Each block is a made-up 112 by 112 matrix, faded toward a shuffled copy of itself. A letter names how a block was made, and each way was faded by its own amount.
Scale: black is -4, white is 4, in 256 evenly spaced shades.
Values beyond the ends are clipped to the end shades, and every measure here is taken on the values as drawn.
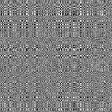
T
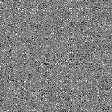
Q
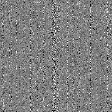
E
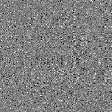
Q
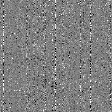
E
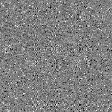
Q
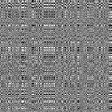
T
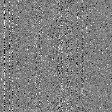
E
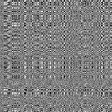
T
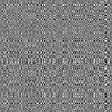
T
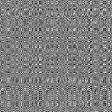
T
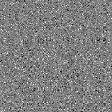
Q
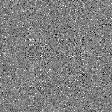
Q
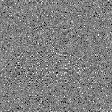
Q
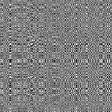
T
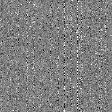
E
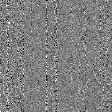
E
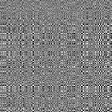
T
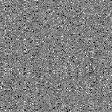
Q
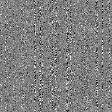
E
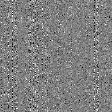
E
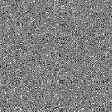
Q
